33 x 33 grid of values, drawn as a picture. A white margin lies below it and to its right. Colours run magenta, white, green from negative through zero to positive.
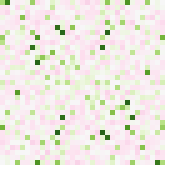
Slope: none. Stripes: none. Grain: fine. Histogram: skewed, a long tail of high values. Symmetry: a half turn. Seam: none.
